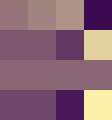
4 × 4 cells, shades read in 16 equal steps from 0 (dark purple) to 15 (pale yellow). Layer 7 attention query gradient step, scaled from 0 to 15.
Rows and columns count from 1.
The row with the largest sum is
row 2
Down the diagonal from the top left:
7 5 6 15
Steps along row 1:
up up down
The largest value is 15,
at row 4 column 4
